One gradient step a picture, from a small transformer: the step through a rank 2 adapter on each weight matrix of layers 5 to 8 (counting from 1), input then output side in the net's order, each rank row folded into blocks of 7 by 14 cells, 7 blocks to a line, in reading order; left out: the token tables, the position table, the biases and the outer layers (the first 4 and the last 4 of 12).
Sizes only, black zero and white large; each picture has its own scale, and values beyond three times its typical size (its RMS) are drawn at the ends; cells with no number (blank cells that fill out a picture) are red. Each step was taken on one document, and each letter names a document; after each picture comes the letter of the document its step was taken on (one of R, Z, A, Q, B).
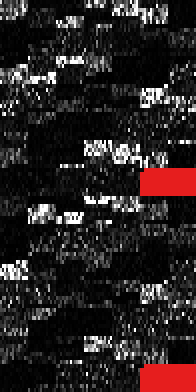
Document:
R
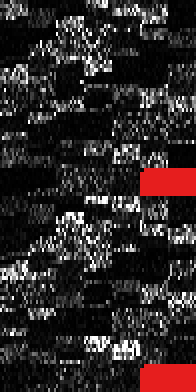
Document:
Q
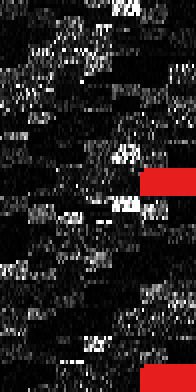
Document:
R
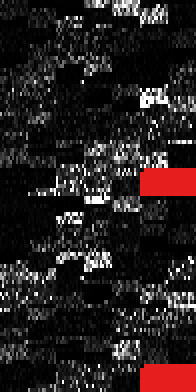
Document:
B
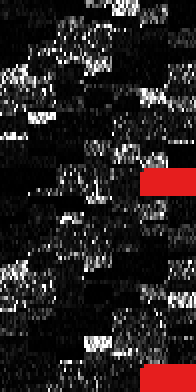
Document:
Q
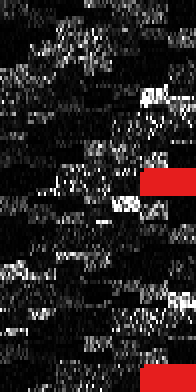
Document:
B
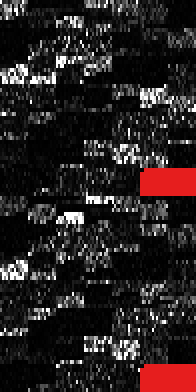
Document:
R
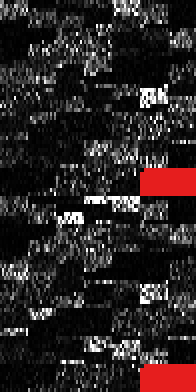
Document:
B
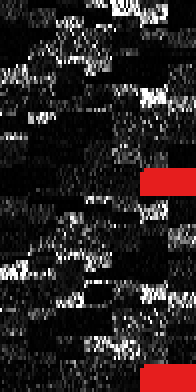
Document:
Q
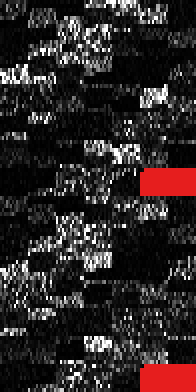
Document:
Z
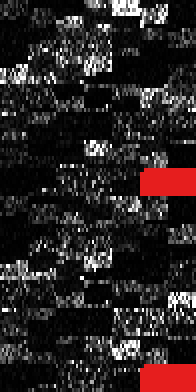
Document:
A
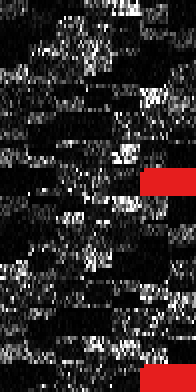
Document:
A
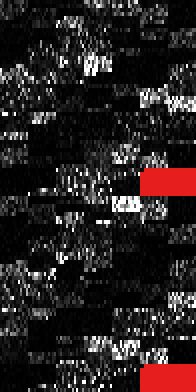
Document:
A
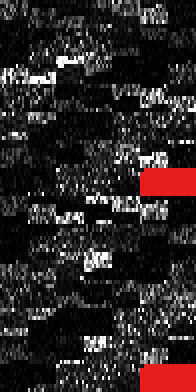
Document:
R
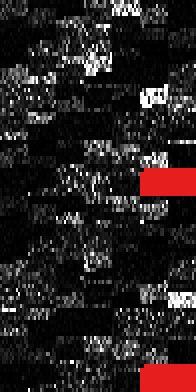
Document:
A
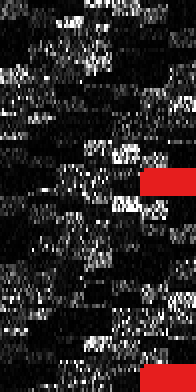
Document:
A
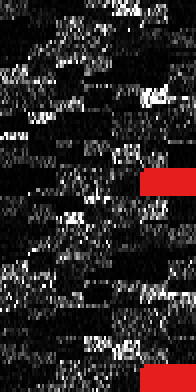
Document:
Q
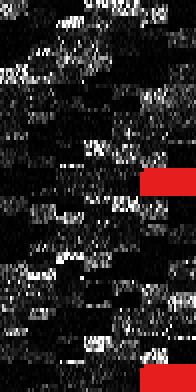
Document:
A
